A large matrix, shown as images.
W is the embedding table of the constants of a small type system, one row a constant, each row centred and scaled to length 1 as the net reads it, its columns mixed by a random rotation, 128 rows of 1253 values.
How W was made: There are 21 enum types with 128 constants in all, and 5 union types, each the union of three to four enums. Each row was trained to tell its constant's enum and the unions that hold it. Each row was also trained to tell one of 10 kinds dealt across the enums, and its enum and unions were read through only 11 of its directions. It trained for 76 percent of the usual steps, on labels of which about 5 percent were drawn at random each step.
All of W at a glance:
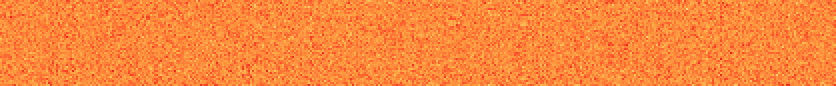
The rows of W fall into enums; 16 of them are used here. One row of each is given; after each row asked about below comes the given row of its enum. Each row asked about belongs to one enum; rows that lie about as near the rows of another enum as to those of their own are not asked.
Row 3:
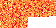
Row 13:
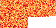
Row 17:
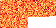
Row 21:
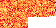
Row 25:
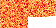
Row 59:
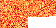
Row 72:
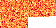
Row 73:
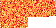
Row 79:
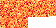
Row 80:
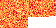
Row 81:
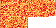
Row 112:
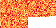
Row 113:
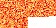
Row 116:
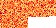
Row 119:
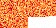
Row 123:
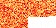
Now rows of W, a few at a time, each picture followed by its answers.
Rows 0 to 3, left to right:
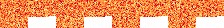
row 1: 81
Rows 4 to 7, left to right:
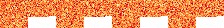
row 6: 79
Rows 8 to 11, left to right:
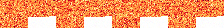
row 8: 113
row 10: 119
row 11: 80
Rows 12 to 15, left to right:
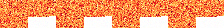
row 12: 116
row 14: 13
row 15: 81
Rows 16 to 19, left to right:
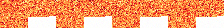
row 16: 119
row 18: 123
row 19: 3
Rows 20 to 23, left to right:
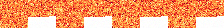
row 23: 81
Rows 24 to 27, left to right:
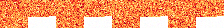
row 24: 21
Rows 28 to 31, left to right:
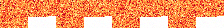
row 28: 72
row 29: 79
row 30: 113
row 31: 17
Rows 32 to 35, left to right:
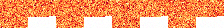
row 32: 73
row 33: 73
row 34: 119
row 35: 21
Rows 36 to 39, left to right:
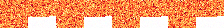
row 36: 116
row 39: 72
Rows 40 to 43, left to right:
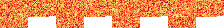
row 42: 112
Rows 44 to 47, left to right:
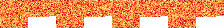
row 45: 116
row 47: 119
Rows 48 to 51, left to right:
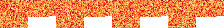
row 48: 80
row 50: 21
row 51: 80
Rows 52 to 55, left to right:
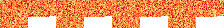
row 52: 116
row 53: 80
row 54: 73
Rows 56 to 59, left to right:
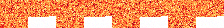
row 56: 123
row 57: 119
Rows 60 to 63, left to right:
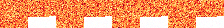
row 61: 112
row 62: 119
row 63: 72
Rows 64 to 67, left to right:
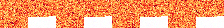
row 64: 3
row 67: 25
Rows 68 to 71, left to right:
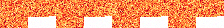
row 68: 72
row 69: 112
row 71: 17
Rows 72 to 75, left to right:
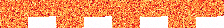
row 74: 25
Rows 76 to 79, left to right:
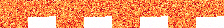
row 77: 17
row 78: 112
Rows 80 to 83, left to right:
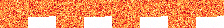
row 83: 3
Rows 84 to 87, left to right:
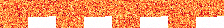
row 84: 3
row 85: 21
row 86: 113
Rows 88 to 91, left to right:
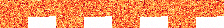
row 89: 112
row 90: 17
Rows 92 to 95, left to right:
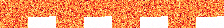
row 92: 17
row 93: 3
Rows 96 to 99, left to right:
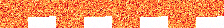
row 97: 116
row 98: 113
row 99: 113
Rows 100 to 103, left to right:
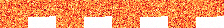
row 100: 116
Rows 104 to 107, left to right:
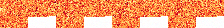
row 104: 112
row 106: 79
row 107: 79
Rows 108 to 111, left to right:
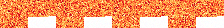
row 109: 81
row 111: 113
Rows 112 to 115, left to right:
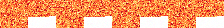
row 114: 80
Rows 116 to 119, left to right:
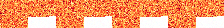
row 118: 17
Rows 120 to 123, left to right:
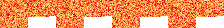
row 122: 73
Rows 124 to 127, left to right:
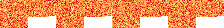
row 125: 72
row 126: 73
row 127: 59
